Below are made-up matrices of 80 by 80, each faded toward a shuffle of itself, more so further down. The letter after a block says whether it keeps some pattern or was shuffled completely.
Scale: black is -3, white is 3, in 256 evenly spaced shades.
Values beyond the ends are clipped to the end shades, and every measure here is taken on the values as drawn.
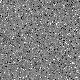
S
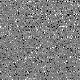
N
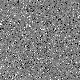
S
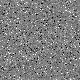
S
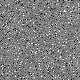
S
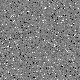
S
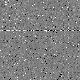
N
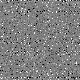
N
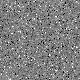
S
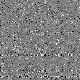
N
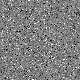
S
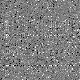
N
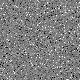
S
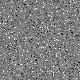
S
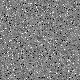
S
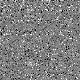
N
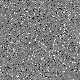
S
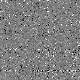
N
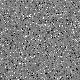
S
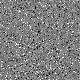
S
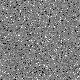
S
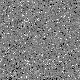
S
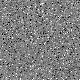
S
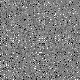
N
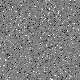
S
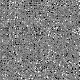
N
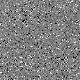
N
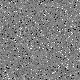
S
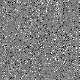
N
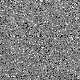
N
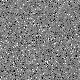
S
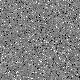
S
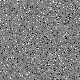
S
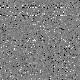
N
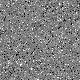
S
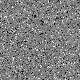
S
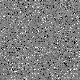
N
